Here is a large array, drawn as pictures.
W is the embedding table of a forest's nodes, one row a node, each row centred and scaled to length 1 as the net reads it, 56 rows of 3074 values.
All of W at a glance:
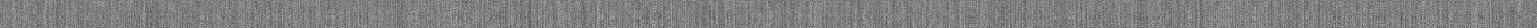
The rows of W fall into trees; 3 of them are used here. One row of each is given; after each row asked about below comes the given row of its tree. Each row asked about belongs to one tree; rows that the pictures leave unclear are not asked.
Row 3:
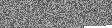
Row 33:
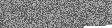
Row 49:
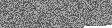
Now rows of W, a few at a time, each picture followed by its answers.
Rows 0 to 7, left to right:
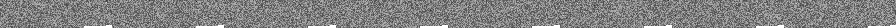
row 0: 49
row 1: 33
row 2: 3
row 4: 3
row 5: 3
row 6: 49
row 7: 49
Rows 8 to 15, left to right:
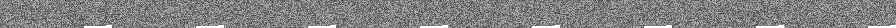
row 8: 33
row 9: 3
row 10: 49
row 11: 3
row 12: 49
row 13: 3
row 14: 33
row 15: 49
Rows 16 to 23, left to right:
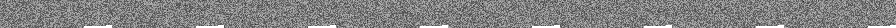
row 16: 49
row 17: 49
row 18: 3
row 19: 33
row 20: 49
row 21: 33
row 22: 33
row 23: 49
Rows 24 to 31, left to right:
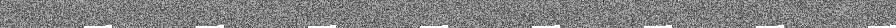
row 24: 33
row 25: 33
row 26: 3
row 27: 49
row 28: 33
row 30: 33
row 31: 3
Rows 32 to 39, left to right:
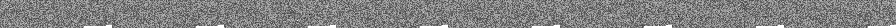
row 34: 33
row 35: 33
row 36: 33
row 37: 33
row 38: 3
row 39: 33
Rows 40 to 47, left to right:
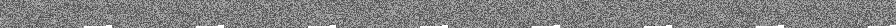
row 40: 49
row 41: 33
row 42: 49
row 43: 3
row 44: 33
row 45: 49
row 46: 33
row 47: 33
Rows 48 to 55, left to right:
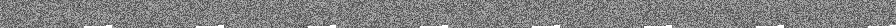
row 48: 49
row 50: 33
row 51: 49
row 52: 49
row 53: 3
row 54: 33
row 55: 33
